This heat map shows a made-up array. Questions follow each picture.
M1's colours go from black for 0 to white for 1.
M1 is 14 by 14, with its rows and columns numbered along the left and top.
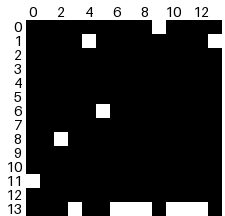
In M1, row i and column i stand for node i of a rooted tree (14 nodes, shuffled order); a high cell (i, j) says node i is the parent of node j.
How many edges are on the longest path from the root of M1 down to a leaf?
4
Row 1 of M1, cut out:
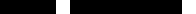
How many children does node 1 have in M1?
2
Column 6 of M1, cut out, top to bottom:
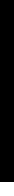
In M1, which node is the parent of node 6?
13
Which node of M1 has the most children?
13
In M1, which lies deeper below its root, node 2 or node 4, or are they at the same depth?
node 2
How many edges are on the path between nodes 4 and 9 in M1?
5
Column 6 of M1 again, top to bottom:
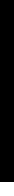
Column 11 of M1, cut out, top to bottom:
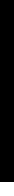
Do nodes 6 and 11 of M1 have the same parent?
yes
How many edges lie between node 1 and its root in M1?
0
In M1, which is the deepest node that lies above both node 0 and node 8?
13
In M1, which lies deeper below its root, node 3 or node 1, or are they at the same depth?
node 3
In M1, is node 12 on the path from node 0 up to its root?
no
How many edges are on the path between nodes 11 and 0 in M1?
1
